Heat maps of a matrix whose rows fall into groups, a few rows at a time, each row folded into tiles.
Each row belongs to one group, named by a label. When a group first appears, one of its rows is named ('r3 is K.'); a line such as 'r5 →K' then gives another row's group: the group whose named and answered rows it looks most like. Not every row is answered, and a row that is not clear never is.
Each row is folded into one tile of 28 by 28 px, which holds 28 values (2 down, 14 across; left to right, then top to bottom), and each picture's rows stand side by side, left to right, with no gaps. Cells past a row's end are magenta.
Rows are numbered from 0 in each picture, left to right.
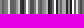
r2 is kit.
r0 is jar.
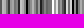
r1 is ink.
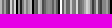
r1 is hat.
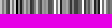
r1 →jar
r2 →hat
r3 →kit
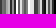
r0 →kit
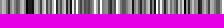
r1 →jar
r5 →kit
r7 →jar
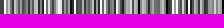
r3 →kit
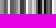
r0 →jar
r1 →ink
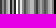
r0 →kit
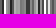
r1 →kit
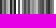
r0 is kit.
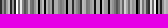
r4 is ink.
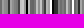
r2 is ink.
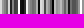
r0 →jar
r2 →ink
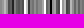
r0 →ink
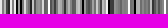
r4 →ink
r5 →ink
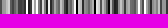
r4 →jar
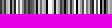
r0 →kit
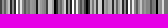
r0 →kit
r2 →kit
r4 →kit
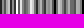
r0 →kit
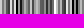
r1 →hat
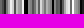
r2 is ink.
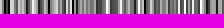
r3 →ink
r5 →hat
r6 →ink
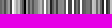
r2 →ink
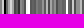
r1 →jar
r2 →ink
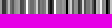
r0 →jar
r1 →jar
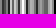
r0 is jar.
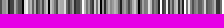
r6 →kit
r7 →jar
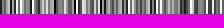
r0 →kit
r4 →kit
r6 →ink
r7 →ink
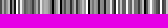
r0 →kit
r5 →hat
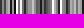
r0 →kit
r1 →ink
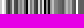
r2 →hat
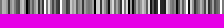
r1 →kit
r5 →jar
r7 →ink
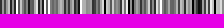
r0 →kit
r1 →kit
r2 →ink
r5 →kit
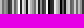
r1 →jar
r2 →hat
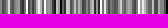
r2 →hat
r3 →kit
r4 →jar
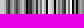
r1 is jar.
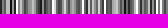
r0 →kit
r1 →ink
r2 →jar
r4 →ink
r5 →kit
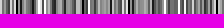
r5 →ink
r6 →ink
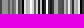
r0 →ink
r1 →jar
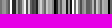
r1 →hat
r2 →kit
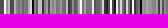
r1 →hat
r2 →ink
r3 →jar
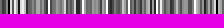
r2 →jar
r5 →kit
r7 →hat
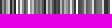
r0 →kit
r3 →jar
